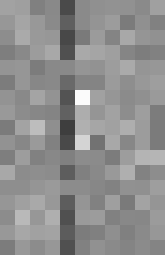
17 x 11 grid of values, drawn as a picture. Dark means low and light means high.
The centre is the roughest part. A few values lie far out on both sides of the bulk. Column 5 differs from the columns beside it. There is no overall slope.
